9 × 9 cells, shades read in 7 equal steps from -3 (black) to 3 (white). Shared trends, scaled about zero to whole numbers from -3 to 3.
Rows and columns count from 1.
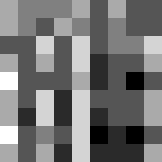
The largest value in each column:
3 0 2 1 2 -1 1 0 2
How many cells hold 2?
10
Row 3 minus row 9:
-2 0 1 1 0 1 2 2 1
